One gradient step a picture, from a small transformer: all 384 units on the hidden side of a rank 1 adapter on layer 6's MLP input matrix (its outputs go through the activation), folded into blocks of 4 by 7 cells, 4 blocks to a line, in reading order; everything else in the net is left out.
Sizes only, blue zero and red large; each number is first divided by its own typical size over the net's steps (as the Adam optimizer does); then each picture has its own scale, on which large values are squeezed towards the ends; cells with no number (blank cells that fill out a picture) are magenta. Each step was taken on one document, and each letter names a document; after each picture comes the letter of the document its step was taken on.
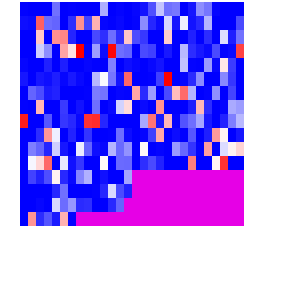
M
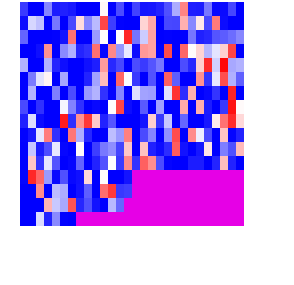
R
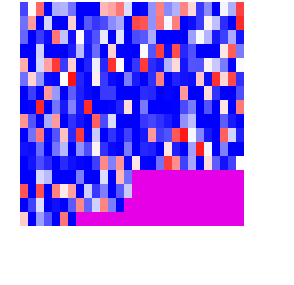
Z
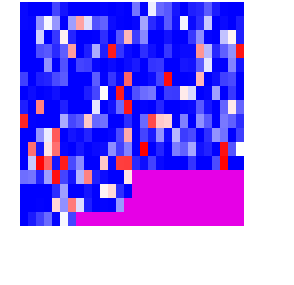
M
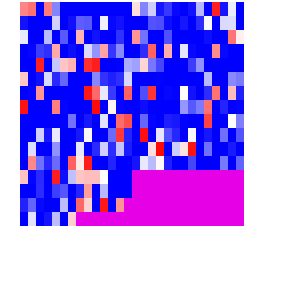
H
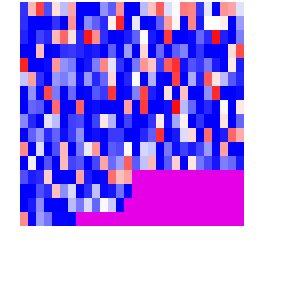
Z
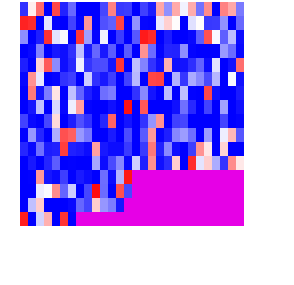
Z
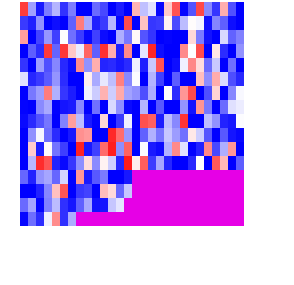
R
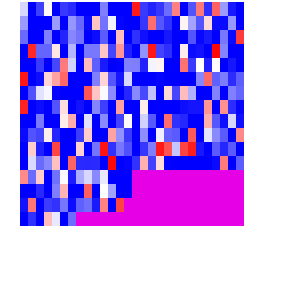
H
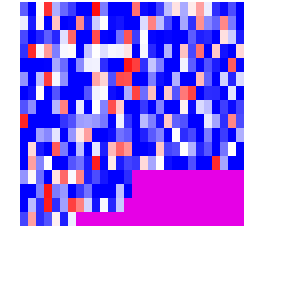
R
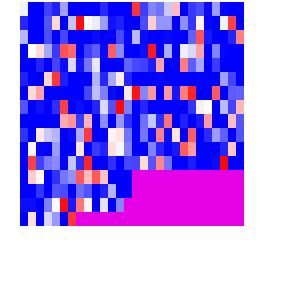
H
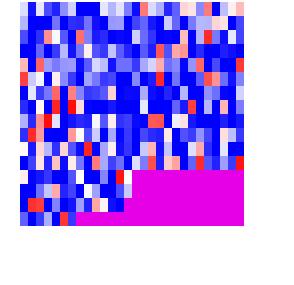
Z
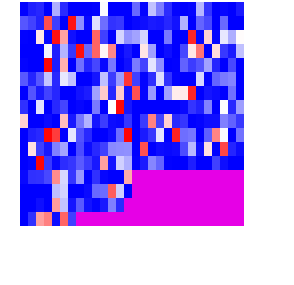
M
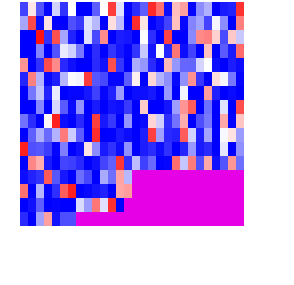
Z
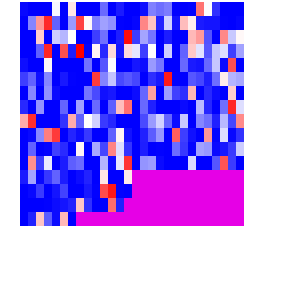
M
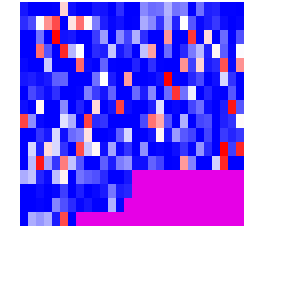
M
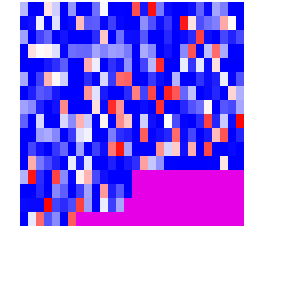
H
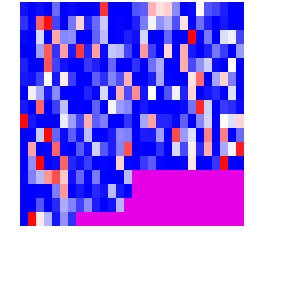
M
